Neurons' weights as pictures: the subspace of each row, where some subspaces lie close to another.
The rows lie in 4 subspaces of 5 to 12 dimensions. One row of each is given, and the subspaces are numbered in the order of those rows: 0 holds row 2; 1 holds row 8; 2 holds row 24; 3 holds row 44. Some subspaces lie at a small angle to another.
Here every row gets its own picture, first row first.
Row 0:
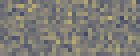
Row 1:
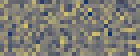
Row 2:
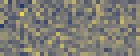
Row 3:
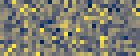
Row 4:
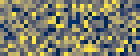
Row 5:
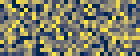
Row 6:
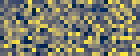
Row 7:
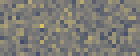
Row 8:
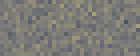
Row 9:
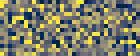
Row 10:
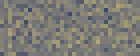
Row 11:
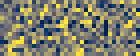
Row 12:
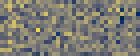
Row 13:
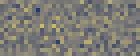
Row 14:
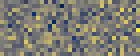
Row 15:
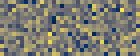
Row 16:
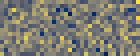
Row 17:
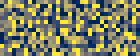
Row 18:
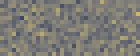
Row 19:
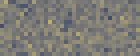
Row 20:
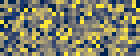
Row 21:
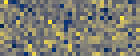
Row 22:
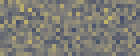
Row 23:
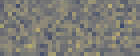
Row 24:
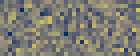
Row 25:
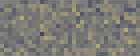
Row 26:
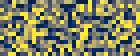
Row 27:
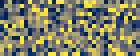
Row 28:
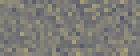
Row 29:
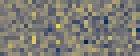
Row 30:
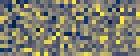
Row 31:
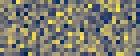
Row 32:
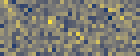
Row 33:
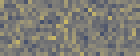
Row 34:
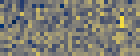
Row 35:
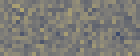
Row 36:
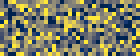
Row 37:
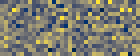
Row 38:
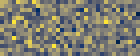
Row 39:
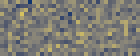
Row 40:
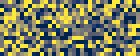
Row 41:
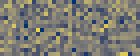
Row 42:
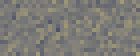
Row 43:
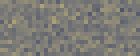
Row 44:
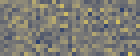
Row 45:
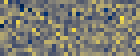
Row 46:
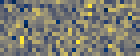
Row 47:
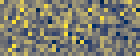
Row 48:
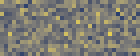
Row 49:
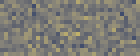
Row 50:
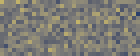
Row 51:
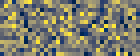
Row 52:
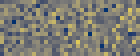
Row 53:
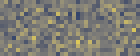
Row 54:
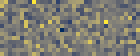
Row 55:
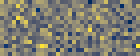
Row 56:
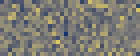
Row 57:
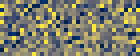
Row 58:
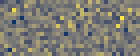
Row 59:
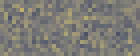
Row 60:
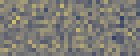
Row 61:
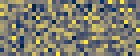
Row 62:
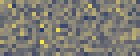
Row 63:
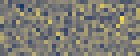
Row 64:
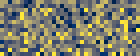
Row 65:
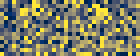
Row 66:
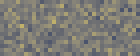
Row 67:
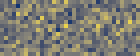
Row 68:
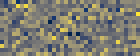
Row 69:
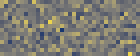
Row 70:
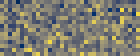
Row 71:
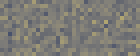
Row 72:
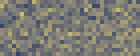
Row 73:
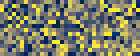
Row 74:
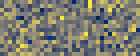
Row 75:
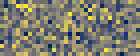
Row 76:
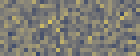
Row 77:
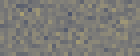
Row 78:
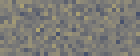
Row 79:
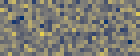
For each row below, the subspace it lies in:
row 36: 0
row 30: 3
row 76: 3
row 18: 1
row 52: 1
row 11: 2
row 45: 0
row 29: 2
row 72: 2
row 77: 3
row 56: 2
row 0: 1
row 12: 3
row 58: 1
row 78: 3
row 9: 0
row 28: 1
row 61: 1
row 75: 3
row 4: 2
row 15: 1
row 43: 1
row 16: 1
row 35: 2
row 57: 1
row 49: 2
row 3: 2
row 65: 0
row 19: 0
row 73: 2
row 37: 3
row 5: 2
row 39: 3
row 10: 0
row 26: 1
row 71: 3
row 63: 3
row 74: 1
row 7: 2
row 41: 3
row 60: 2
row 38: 3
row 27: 1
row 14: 1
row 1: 0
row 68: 3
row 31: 2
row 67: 2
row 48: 0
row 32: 0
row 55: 2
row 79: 1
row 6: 2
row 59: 2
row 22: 0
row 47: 2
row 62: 2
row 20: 1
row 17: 1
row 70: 0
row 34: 2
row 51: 1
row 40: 1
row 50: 0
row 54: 0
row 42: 2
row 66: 0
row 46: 1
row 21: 0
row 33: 2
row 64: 1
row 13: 2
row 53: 2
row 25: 1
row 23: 2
